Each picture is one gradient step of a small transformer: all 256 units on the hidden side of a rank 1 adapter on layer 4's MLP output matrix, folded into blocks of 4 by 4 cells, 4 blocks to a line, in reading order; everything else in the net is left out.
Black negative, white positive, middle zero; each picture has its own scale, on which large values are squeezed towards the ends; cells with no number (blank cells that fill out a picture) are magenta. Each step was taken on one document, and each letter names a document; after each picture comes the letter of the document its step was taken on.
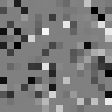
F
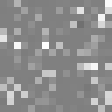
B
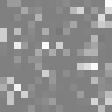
B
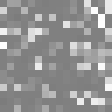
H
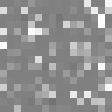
H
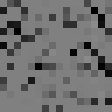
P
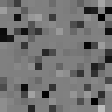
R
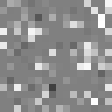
H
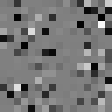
R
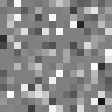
R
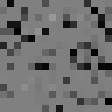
F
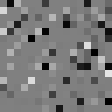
P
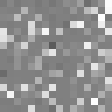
R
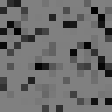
F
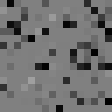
P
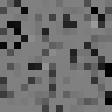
F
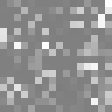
B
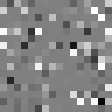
H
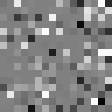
R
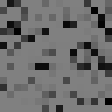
P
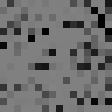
P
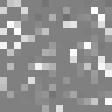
F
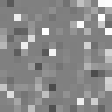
R
